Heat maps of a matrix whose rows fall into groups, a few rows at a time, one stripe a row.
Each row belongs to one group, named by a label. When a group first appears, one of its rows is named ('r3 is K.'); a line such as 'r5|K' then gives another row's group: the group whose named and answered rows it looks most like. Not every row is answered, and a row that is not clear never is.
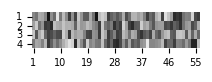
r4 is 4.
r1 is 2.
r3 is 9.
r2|4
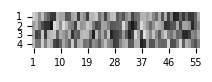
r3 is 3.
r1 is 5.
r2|4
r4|9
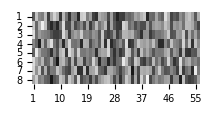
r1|2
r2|9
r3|9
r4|3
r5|4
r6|9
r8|4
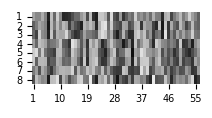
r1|2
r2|2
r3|2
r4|5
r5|5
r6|5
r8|2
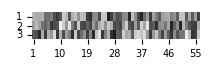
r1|9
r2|4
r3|3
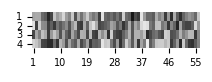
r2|5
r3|2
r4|4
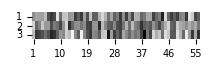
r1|2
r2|9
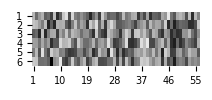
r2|5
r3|3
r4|4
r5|2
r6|5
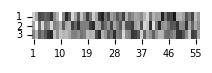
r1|5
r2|3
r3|4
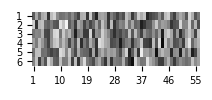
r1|2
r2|9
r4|2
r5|4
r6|3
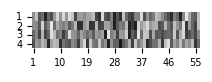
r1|4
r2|3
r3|3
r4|2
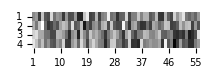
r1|3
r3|5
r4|5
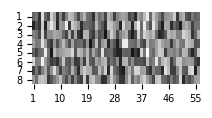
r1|3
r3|3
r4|9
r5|4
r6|9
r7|2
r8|5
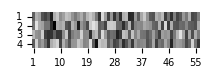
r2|5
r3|9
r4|2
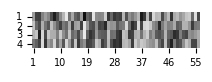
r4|3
